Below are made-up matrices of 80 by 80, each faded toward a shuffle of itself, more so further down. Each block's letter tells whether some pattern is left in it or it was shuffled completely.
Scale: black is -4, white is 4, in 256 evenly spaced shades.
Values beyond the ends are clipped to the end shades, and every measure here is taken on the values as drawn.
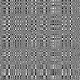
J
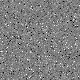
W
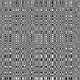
J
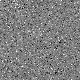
W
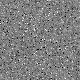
W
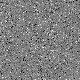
W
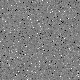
W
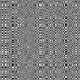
J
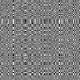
J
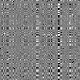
J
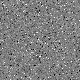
W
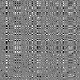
J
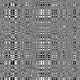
J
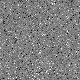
W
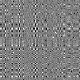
J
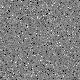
W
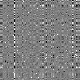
J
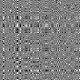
J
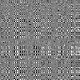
J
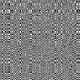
J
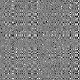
J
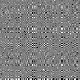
J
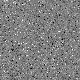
W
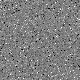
W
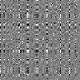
J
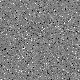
W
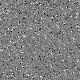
W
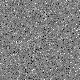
W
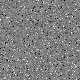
W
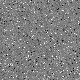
W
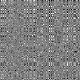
J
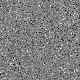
W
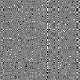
J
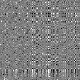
J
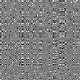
J
